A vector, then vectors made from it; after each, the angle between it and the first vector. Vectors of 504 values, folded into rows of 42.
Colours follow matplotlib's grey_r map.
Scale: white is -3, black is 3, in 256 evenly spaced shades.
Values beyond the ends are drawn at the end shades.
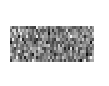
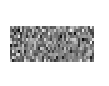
partly opposed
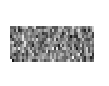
partly opposed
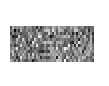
partly opposed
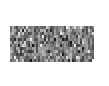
orthogonal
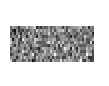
nearly opposite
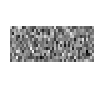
partly aligned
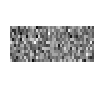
nearly opposite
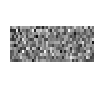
partly opposed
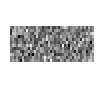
partly aligned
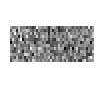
nearly parallel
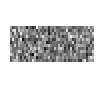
nearly parallel
